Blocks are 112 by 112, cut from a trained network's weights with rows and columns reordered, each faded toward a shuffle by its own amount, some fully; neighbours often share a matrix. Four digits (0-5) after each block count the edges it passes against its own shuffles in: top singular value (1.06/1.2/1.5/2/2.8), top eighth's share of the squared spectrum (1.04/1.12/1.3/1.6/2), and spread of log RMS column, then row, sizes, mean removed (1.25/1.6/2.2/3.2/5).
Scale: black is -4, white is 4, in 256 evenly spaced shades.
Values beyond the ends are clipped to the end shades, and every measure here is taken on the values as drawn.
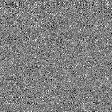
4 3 0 3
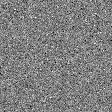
0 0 0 0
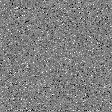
3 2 0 2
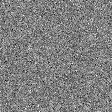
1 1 0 0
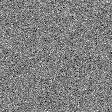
0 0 0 0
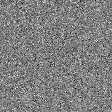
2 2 0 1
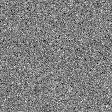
1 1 0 0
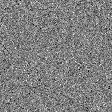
2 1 0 0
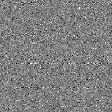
4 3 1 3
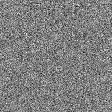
2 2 0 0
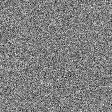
0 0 0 0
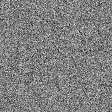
1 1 0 0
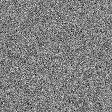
1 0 0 0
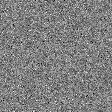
1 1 0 0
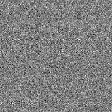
4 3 0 2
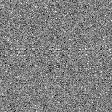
3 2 0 1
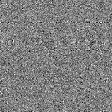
4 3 1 2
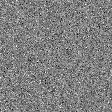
0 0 0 0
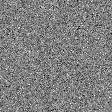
0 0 0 0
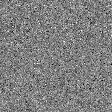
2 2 0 1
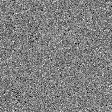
2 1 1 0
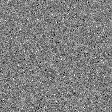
2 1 0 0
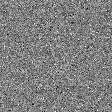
2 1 0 0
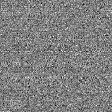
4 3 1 2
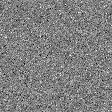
1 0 0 0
